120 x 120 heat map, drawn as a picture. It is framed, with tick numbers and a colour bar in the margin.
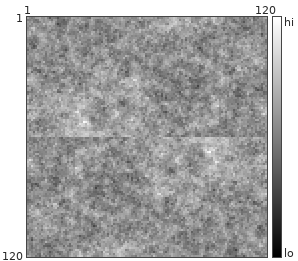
No regular stripes run through it. No overall slope runs across the table. The texture is blotchy. On average the colour sits 60% of the way up the scale. It looks the same turned upside down.
